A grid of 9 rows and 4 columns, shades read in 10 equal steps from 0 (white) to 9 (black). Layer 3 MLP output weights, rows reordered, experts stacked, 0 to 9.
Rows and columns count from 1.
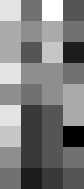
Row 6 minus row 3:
-2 1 4 -5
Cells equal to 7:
4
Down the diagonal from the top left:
1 4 2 5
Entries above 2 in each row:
2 4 3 3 4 3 3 4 4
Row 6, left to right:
1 7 6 3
